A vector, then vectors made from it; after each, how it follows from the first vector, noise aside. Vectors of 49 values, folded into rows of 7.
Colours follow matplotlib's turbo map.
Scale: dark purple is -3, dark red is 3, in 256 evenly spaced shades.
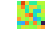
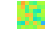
shrunk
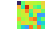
wrapped around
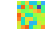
wrapped around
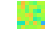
shrunk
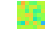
shrunk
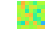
shrunk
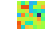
wrapped around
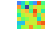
wrapped around
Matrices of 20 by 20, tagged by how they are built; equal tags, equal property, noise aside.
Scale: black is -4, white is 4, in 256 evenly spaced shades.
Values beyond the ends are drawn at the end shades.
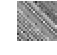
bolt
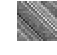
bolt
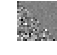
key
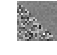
key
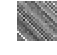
bolt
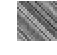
bolt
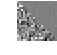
key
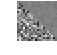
key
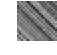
bolt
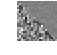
key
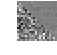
key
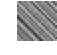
bolt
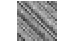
bolt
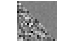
key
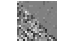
key
